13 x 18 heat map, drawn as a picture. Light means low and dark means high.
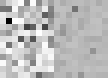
Neither half mirrors the other. A vertical seam about 50% of the way across splits the table, and the right part is calmer. The values are skewed, with a long tail toward high values.
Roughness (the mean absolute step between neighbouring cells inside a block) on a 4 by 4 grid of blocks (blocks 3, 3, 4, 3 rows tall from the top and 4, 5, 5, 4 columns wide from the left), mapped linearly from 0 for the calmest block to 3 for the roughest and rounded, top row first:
2 2 1 0 / 3 3 0 0 / 2 2 0 0 / 1 2 0 0
